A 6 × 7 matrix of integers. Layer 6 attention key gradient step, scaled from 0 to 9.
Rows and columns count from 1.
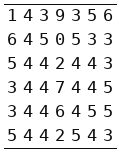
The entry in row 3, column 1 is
5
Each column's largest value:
6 4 5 9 5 5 6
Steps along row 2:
down up down up down same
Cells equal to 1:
1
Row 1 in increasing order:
1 3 3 4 5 6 9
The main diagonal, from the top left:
1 4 4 7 4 4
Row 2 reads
6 4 5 0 5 3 3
